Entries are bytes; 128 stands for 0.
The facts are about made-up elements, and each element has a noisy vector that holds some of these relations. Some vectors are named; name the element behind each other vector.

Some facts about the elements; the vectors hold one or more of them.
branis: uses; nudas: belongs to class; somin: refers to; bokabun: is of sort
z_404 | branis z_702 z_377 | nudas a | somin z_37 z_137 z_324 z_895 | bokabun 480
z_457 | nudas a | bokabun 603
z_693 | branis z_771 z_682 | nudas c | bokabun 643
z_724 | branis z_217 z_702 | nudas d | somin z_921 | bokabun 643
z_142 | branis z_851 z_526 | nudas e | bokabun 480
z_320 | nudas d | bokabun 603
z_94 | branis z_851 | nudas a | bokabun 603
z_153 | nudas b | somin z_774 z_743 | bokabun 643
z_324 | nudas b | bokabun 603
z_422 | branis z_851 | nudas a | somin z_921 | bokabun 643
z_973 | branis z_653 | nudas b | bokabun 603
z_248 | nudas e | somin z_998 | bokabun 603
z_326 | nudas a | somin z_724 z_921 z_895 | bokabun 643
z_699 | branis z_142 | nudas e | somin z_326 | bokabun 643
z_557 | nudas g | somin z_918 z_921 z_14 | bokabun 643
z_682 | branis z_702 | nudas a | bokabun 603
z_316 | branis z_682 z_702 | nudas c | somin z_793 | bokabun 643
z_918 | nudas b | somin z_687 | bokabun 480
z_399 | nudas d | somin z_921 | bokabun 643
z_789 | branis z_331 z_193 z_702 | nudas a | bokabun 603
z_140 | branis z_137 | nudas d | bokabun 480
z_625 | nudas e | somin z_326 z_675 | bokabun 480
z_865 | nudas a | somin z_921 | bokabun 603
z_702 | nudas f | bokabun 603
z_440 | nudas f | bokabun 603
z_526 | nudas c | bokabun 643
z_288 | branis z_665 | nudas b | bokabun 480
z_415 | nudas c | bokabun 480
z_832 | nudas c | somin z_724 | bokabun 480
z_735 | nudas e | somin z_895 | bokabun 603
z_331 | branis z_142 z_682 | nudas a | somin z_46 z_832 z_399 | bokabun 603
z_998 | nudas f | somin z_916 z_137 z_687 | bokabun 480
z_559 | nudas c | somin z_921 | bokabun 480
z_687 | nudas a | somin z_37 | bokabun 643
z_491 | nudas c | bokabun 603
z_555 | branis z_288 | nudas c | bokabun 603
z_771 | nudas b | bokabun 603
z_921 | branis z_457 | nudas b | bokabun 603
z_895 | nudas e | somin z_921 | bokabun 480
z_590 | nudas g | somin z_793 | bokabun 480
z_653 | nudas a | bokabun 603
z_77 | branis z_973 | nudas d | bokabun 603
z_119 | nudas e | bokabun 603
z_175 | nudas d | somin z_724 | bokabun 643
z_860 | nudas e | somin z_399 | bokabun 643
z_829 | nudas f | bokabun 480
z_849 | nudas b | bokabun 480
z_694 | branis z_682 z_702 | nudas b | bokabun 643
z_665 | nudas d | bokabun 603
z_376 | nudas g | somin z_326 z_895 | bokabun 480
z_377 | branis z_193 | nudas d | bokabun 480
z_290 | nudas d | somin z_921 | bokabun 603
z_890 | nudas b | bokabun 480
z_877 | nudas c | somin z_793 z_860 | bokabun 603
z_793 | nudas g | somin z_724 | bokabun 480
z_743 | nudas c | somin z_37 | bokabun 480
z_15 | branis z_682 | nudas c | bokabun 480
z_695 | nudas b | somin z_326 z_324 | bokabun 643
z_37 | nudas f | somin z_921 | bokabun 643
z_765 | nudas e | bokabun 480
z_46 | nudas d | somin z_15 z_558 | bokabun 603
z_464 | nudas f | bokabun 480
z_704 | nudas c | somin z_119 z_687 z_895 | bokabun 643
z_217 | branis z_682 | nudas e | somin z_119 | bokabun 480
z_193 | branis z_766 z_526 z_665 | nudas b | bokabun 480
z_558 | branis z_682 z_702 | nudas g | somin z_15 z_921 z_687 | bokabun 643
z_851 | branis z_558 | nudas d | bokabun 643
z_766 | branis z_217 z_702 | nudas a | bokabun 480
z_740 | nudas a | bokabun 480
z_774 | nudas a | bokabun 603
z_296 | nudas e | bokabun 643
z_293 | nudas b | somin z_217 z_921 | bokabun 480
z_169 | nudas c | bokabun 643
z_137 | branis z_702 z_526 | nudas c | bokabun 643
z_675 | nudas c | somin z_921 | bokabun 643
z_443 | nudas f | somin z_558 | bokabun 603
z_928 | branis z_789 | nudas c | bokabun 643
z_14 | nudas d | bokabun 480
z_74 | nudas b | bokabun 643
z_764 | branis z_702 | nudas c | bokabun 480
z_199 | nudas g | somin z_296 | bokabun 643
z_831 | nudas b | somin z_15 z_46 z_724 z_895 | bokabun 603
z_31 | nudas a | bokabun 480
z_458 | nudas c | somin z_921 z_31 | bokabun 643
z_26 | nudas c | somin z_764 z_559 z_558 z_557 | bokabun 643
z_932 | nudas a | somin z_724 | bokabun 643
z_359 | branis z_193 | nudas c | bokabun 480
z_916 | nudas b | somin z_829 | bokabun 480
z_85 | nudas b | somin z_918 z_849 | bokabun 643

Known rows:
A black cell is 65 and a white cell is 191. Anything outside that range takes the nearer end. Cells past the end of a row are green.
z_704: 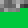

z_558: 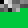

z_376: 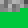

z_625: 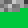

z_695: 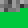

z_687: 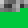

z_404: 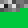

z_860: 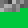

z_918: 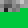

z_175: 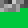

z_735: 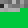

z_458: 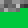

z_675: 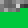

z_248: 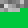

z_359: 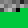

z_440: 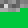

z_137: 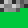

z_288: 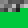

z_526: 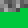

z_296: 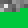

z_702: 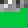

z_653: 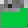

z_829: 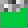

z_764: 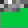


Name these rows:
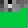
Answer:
z_699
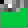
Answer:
z_217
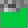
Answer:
z_491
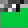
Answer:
z_193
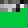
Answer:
z_377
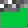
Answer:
z_766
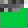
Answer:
z_94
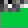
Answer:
z_142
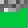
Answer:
z_877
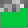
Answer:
z_14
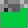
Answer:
z_890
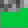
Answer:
z_921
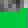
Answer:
z_973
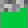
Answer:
z_998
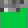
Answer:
z_555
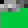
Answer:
z_724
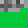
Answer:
z_831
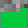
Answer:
z_557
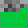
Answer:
z_74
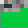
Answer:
z_865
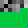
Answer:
z_422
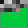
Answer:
z_694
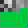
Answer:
z_15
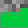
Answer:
z_199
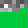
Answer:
z_665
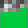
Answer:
z_77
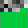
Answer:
z_331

